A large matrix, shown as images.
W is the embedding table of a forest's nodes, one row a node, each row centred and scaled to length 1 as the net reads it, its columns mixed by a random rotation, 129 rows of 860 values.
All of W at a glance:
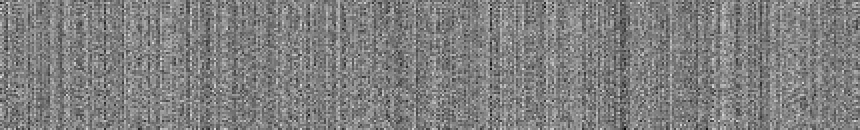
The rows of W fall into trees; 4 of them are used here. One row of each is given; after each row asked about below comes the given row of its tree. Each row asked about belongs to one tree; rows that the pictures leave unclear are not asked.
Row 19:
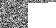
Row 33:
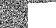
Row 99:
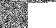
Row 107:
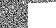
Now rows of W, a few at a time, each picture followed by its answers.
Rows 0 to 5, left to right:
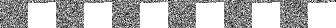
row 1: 33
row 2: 107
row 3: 107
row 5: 33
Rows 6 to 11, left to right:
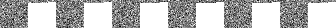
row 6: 107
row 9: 19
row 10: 19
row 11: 107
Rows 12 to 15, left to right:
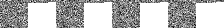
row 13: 19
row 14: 19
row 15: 99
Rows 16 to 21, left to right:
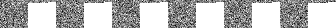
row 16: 107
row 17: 19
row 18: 33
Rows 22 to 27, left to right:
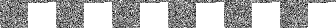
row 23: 19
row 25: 19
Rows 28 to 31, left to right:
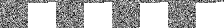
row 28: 19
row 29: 19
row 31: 33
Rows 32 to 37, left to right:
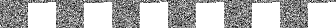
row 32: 19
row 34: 33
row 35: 107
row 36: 19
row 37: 33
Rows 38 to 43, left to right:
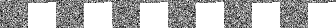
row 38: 19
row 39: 107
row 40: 19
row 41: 33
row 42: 19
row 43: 19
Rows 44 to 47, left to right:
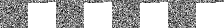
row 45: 33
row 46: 33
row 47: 19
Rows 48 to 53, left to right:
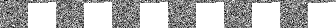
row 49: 99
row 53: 107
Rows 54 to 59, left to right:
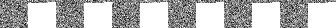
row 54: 33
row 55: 33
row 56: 107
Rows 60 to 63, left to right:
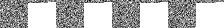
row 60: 33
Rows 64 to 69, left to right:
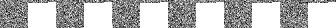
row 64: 19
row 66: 19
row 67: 107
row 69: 19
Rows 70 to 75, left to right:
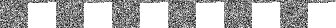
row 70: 33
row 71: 107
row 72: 107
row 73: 99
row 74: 99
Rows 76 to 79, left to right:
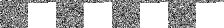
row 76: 19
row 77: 33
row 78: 19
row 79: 107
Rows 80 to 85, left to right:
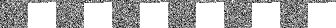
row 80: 107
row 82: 33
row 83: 107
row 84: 19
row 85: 19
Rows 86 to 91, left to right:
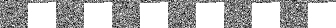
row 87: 19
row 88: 99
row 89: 107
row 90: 33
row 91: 33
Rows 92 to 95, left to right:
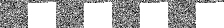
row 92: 99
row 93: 107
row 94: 33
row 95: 33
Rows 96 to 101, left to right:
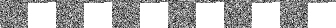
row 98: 19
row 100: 107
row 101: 107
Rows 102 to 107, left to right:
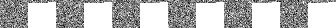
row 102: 19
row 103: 19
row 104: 99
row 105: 19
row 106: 99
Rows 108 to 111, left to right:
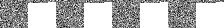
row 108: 33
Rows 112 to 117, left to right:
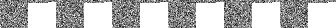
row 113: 33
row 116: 107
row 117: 19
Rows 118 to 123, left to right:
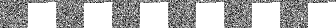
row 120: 107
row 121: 107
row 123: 33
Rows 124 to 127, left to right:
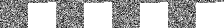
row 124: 33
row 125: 99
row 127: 33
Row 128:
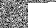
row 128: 19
